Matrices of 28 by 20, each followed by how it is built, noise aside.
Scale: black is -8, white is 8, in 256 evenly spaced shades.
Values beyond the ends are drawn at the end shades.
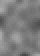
smooth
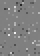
sparse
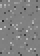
sparse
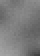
smooth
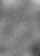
smooth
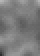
smooth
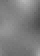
smooth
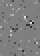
sparse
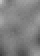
smooth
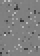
sparse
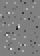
sparse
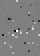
sparse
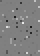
sparse
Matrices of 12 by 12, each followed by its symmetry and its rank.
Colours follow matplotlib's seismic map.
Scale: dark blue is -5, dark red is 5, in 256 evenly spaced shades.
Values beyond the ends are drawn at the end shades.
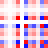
symmetric, rank one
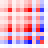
symmetric, rank one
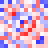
symmetric, full rank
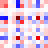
symmetric, rank two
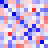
symmetric, full rank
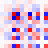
symmetric, rank two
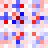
symmetric, rank two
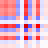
symmetric, rank one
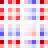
symmetric, rank one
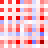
symmetric, rank two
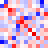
symmetric, full rank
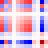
symmetric, rank one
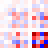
symmetric, rank two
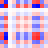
symmetric, rank one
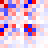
symmetric, rank two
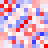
symmetric, full rank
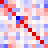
symmetric, full rank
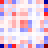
symmetric, rank two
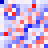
symmetric, full rank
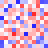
symmetric, full rank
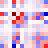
symmetric, rank two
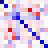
symmetric, full rank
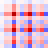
symmetric, rank one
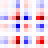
symmetric, rank one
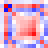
symmetric, rank two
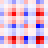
symmetric, rank one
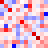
symmetric, full rank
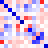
symmetric, full rank
